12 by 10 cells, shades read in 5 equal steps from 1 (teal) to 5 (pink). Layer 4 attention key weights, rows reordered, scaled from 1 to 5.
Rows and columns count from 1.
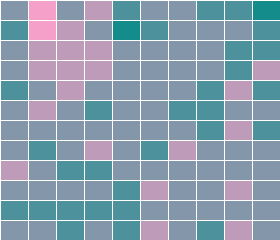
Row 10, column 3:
3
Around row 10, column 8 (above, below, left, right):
3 3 3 4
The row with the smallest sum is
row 11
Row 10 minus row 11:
1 1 1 1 0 1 0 0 1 0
